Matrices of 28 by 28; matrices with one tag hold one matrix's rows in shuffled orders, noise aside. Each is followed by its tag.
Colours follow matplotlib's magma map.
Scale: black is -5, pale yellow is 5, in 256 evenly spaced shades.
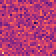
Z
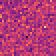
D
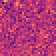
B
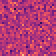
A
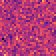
B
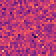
Z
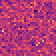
Z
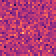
A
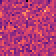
D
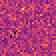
A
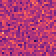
Z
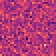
D
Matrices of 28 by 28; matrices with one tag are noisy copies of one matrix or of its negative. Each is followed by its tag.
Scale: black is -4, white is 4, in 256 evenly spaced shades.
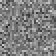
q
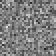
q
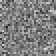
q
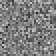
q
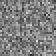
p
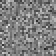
q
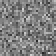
p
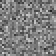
q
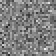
q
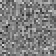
q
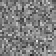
p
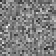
q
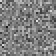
q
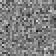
q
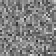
p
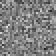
q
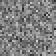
p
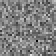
p
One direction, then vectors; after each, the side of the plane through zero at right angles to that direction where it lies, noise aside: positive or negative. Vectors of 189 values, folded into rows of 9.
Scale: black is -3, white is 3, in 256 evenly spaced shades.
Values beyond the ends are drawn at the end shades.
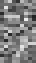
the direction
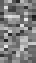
positive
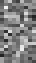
positive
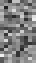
negative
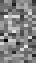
positive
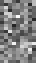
positive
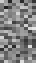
negative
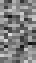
negative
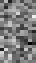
negative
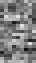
positive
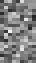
positive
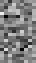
negative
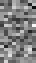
negative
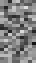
negative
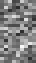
positive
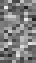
positive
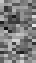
negative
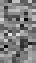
negative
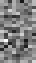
negative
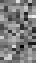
negative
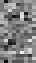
negative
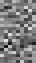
negative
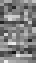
positive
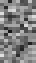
negative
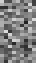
negative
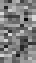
negative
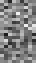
negative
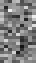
negative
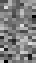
positive
